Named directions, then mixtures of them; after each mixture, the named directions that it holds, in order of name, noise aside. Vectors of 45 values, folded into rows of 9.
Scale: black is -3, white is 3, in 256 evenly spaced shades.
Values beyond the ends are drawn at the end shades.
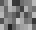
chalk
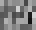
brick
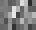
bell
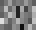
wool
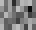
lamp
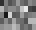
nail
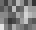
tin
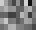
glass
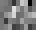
bell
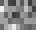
glass, nail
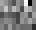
bell, glass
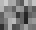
tin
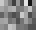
glass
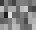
nail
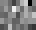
bell, glass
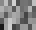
lamp, tin, wool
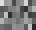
glass, lamp, nail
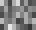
chalk, glass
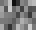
chalk, lamp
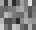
lamp, tin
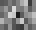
bell, wool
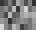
nail, tin, wool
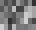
tin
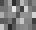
bell, chalk, tin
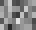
chalk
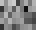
nail, tin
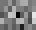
bell, brick, wool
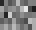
nail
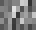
bell
